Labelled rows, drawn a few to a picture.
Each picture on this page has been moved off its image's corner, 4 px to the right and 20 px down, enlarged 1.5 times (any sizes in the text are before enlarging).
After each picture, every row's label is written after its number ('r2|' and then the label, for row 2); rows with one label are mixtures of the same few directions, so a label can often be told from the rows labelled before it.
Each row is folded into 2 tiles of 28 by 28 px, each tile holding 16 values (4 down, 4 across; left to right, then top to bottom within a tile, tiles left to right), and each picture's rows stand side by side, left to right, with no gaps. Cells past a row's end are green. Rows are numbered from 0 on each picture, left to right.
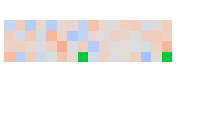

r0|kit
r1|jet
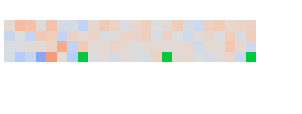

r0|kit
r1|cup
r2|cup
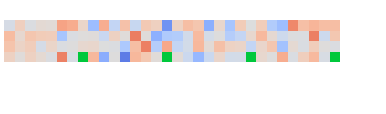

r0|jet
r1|kit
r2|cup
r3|cup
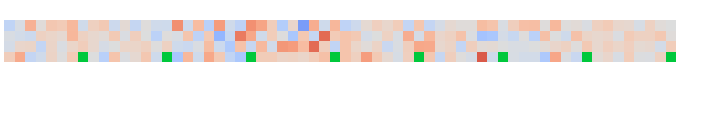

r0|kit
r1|kit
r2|kit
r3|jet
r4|cup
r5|jet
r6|kit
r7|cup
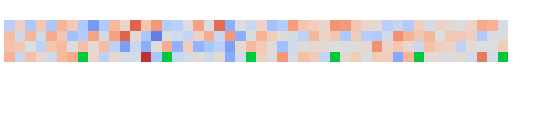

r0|kit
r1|jet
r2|jet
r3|cup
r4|jet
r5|jet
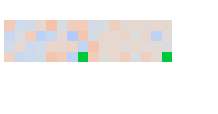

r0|cup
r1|jet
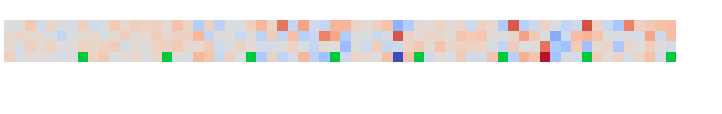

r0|cup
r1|kit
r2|kit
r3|kit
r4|jet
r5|cup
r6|kit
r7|cup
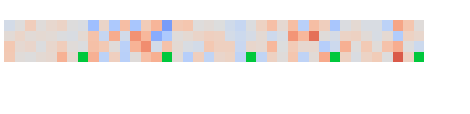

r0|jet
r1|kit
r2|kit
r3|cup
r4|jet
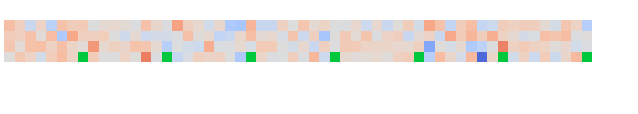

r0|jet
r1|jet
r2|kit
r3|jet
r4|kit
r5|jet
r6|cup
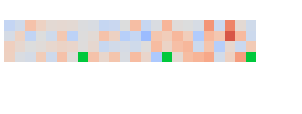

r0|jet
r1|cup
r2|cup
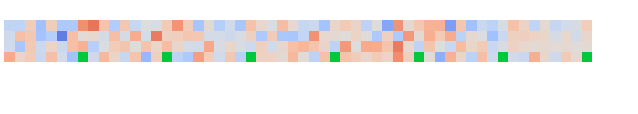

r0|cup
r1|jet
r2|kit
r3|jet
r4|jet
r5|kit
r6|kit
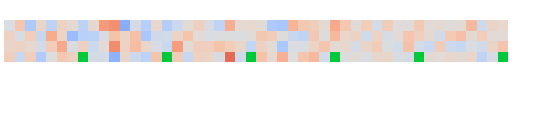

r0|kit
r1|cup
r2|jet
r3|cup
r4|kit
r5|jet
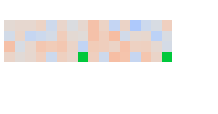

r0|jet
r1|kit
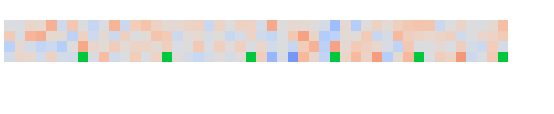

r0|jet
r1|kit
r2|cup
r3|kit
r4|kit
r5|kit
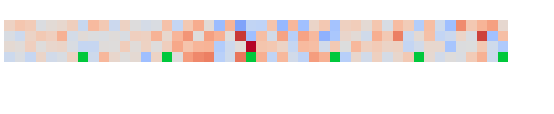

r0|cup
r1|jet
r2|cup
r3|kit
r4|cup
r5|cup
